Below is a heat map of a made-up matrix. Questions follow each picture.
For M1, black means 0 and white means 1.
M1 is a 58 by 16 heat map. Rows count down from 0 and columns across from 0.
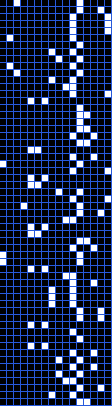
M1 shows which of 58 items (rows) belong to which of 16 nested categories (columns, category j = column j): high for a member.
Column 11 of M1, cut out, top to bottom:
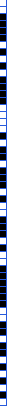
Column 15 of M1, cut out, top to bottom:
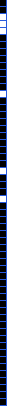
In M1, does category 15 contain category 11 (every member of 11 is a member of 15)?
no
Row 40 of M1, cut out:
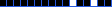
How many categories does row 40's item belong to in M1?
2
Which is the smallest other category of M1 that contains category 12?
11
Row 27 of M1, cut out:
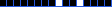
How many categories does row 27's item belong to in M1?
2
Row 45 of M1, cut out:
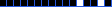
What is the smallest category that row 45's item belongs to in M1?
14
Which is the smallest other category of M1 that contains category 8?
11
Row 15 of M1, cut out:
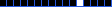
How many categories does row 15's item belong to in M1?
1
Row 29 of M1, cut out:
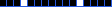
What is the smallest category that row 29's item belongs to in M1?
3
